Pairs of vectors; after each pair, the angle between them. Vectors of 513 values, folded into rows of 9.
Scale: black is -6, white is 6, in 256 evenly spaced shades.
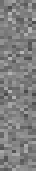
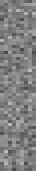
orthogonal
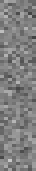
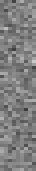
partly opposed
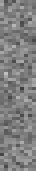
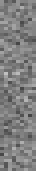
nearly parallel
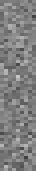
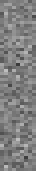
nearly parallel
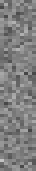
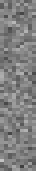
nearly parallel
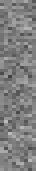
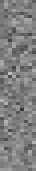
partly aligned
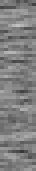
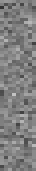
orthogonal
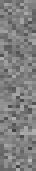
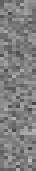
nearly parallel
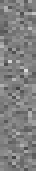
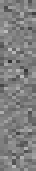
nearly opposite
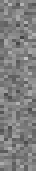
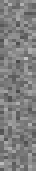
nearly parallel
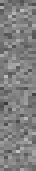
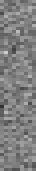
partly aligned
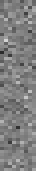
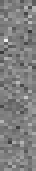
nearly parallel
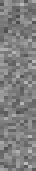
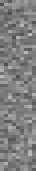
orthogonal
